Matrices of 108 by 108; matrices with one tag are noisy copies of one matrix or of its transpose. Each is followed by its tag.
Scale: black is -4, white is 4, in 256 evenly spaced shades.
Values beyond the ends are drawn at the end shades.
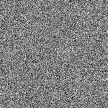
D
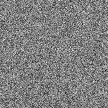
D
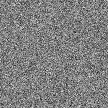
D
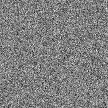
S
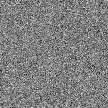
D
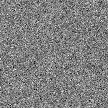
D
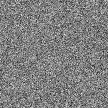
D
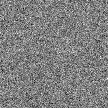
D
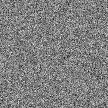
S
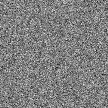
S
